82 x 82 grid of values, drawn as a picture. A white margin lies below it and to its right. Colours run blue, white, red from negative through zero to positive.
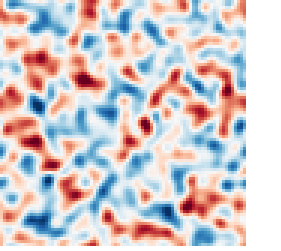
Histogram: bell-shaped. Slope: none. Grain: blotchy. Stripes: none. Average level on the scale: 50%. Lone odd cells: none. Mirror symmetry: none.
